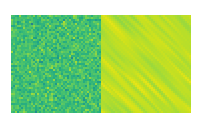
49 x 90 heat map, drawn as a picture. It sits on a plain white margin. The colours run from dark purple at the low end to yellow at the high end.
The table splits into one row of 2 panels. Panel 1,1: high, fine-grained. Panel 1,2: very high, slanting down to the right, faint in contrast.
